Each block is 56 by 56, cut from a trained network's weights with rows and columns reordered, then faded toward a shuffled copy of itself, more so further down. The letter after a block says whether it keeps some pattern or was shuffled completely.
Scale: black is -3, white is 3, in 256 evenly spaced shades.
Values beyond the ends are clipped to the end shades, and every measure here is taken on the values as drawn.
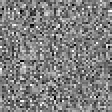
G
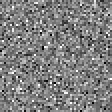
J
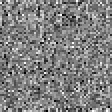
G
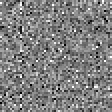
G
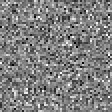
G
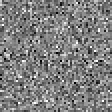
G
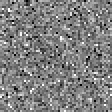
J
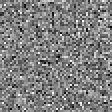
G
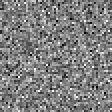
J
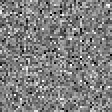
G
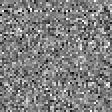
G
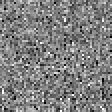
G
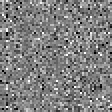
G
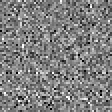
G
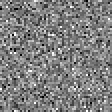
G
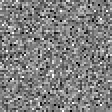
J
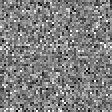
G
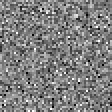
J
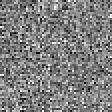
G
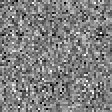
G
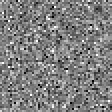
G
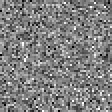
J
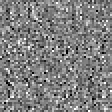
G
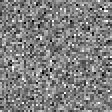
G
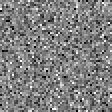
G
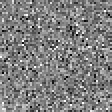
G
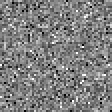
J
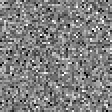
J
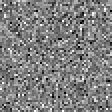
G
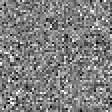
G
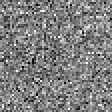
G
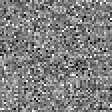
G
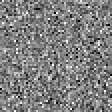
J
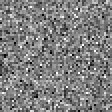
J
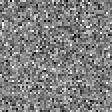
J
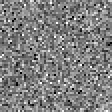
J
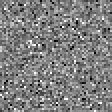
G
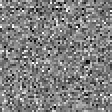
G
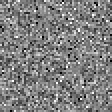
J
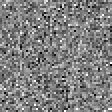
G
